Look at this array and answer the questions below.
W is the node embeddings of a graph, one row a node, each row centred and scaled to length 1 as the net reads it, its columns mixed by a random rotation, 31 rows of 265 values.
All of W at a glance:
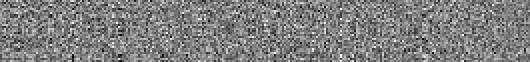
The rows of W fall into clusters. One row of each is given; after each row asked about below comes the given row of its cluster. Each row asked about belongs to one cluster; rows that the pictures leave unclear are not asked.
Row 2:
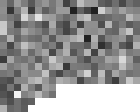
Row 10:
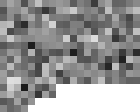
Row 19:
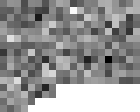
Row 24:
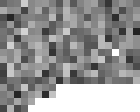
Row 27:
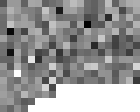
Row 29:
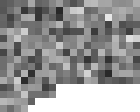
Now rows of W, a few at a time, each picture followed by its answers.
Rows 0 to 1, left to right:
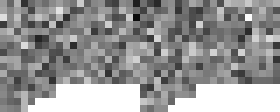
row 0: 2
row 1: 29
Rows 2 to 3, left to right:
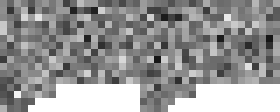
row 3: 19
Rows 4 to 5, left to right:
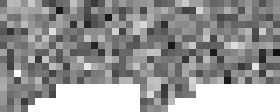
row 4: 27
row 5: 10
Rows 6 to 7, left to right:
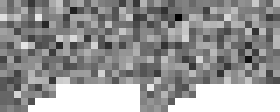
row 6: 2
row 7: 19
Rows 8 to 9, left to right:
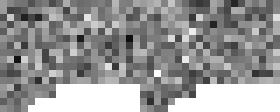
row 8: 19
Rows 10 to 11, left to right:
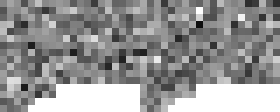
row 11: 2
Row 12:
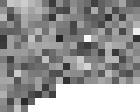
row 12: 27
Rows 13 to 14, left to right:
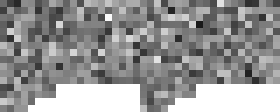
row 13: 29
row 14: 2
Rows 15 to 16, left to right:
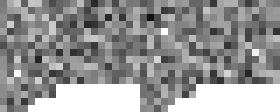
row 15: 27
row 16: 24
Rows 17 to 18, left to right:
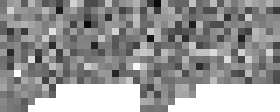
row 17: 27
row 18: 29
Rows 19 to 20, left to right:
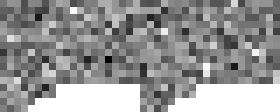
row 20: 24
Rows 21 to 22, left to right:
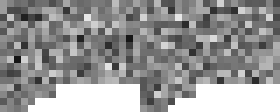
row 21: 19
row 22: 2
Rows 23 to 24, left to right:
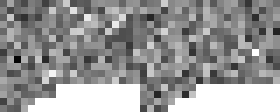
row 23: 19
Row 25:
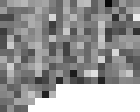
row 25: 24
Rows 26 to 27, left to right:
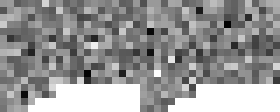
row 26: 10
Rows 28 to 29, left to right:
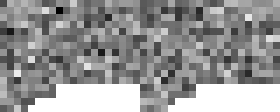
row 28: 27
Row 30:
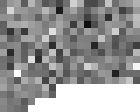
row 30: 27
